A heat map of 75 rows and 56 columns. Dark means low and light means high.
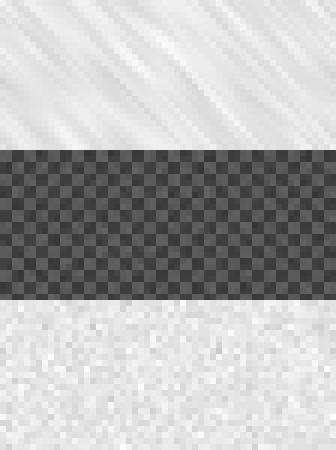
It is made of 3 by 1 panels. Panel 1,1: very high, slanting down to the right, faint in contrast. Panel 2,1: low, checkered. Panel 3,1: very high, fine-grained, faint in contrast.
